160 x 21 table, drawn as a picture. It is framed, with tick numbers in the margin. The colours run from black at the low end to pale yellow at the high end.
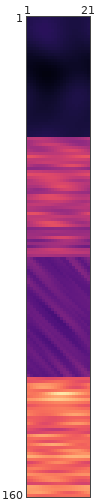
It is made of 4 by 1 panels. Panel 1,1: very low, smooth, faint in contrast. Panel 2,1: middling, streaked across. Panel 3,1: low, slanting down to the right, faint in contrast. Panel 4,1: high, streaked across.
